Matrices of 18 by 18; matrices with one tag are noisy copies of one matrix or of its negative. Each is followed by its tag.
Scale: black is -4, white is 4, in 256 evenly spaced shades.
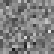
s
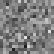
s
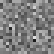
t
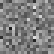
t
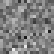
s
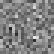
t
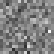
s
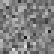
s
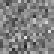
s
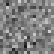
s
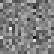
t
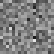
t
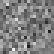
s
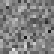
s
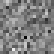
s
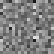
t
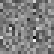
t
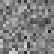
s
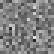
t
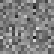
t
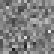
s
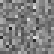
t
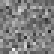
s
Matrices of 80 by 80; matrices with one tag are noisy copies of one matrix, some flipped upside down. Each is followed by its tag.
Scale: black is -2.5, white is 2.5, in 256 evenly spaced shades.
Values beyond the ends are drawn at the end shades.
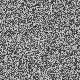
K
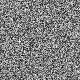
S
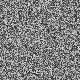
K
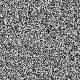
K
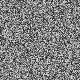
S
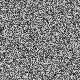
S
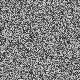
S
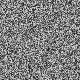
K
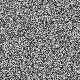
S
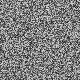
S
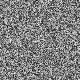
K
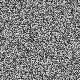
S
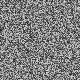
S
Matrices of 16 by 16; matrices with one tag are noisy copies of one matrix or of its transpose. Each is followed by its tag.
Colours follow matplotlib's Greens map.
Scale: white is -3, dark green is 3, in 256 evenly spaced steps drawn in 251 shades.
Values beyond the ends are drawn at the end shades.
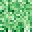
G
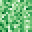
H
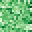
G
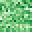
H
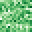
H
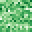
H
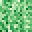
H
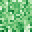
G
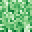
G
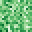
H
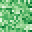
G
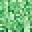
G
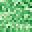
H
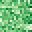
G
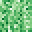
H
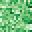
G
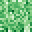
G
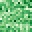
H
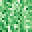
H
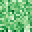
G
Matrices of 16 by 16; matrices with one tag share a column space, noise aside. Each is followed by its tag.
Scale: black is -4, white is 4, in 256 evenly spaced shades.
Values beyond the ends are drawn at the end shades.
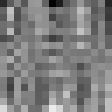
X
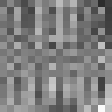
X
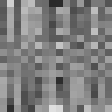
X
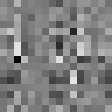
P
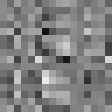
P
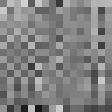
X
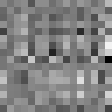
P
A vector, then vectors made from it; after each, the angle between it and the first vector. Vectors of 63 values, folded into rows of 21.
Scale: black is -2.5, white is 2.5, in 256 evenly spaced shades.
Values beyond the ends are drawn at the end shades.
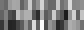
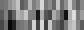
nearly parallel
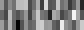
orthogonal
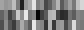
partly aligned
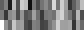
partly opposed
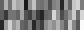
orthogonal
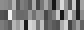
orthogonal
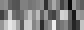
partly opposed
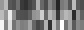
partly opposed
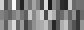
orthogonal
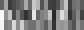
partly opposed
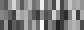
nearly parallel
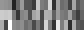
partly opposed
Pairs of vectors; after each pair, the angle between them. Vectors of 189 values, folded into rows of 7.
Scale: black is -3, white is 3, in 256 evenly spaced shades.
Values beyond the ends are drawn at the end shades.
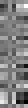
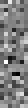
orthogonal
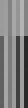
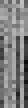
nearly parallel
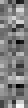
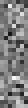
partly aligned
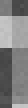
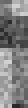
nearly opposite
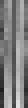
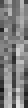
nearly parallel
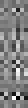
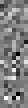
partly opposed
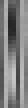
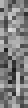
partly opposed
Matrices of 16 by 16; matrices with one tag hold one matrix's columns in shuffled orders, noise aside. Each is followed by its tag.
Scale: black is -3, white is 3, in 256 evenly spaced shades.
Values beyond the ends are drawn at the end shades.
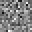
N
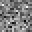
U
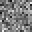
N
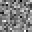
N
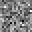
U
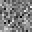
U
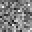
U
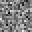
N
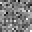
N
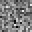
U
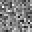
U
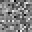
N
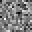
N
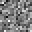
N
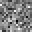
U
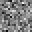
N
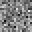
U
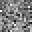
U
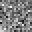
U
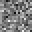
N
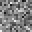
N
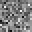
U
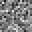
N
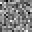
N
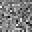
U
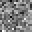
N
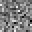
U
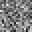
U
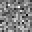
U
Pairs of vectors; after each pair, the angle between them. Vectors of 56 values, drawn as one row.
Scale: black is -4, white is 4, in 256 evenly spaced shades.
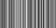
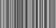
nearly opposite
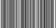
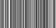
orthogonal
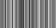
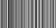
orthogonal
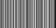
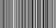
partly opposed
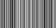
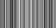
nearly parallel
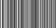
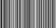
nearly opposite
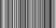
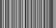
partly aligned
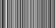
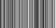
orthogonal
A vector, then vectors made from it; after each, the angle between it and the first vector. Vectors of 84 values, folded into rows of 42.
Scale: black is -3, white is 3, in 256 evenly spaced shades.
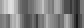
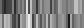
partly opposed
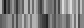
partly opposed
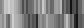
nearly parallel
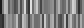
orthogonal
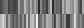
partly opposed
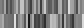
orthogonal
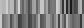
partly aligned
